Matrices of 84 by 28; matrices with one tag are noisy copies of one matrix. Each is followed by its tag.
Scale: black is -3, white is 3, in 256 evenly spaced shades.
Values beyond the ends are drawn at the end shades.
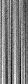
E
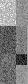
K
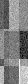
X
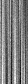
E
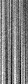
E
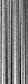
E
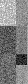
K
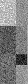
K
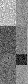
K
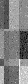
X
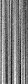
E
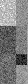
K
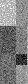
K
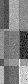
X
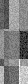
X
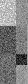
K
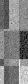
X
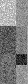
K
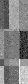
X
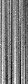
E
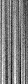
E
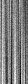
E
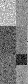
K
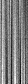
E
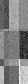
X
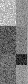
K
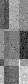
X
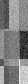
X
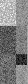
K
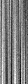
E
